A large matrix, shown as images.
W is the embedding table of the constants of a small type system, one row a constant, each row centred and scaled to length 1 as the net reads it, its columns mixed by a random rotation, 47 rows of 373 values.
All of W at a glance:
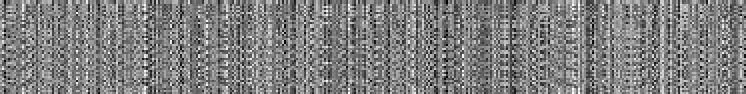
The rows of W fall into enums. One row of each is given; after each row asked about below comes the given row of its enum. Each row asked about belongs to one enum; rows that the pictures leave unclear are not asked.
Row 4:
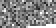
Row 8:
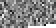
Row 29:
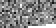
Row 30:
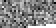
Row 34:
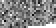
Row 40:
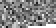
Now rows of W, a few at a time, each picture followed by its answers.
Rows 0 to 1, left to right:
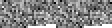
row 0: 30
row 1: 30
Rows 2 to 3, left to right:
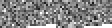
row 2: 4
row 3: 40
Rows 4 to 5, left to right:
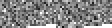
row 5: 40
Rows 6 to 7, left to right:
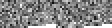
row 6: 29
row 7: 40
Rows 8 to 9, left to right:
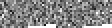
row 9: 4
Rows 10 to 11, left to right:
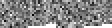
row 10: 34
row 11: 40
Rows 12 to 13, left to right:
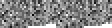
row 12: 34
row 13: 34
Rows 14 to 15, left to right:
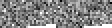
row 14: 4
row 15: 30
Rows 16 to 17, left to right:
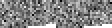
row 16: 34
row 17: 30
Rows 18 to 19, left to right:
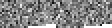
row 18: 29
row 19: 8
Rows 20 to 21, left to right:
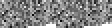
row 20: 34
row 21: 34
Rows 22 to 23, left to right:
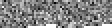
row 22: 30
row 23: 40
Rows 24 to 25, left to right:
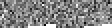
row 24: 8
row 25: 29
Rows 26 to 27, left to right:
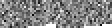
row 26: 34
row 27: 8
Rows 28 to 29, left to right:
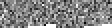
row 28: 8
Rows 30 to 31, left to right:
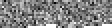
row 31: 40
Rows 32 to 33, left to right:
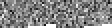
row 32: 8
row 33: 29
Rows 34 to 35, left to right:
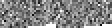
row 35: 8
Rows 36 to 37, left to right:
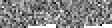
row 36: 30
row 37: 8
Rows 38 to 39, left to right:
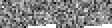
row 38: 30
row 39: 29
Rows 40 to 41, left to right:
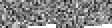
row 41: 29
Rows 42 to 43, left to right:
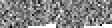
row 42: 34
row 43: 8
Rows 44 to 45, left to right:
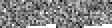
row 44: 4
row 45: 30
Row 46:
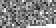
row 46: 4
